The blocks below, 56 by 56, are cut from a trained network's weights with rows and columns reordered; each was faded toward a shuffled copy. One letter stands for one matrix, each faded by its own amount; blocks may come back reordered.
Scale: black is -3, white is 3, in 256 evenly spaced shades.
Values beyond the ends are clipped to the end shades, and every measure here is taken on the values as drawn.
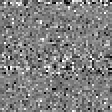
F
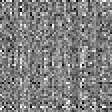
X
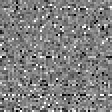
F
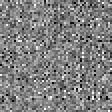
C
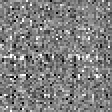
C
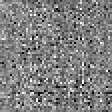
C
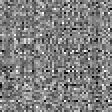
X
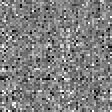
C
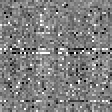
C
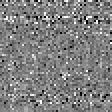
F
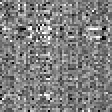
X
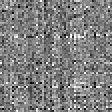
X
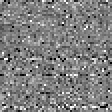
F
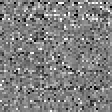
F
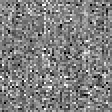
C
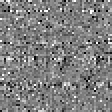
F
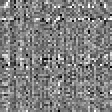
X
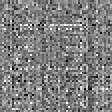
X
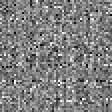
C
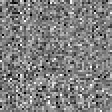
C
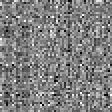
X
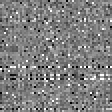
C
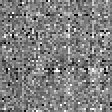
C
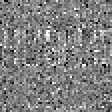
C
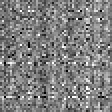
X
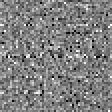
C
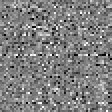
F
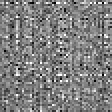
X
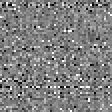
F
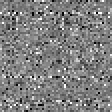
F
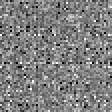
C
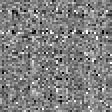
C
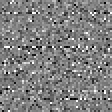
F
